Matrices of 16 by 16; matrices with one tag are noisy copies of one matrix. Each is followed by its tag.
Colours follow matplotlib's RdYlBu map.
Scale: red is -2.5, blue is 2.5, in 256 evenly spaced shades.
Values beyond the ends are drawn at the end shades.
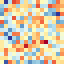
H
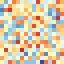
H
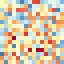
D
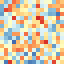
H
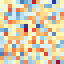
D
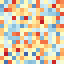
H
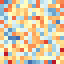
H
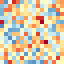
H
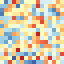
H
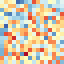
D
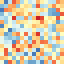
H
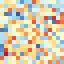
D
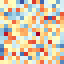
D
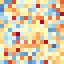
H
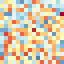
D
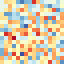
D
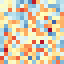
D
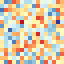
H
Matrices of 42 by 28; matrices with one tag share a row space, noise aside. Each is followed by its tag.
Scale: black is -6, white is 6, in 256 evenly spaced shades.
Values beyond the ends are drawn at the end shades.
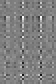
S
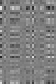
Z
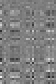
Z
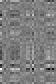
Z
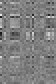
Z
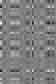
Z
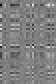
Z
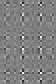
S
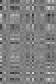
Z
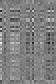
Z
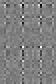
S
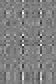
S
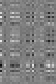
Z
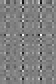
S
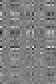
Z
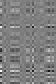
Z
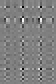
S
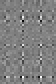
S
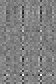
S
